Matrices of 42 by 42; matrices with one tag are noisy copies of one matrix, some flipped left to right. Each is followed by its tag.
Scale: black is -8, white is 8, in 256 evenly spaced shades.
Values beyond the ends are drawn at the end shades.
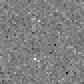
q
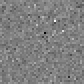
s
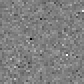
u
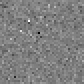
s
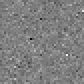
u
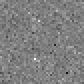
q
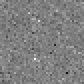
q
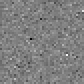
u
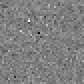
s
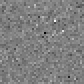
s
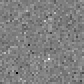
q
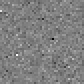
u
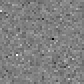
u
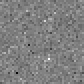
q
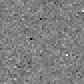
u
